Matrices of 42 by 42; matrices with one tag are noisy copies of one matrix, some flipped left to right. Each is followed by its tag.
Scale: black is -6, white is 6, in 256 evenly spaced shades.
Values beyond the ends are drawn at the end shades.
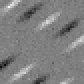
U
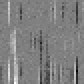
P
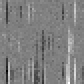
P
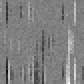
P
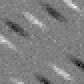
U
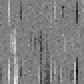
P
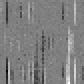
P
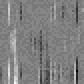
P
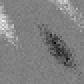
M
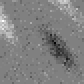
M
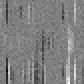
P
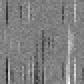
P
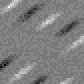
U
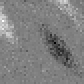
M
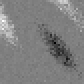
M
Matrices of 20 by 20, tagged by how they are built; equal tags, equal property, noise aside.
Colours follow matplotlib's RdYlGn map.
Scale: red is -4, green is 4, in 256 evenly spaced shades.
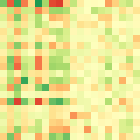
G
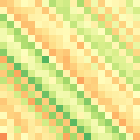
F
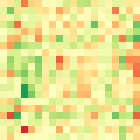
G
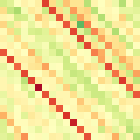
F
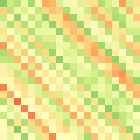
F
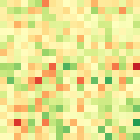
G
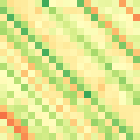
F
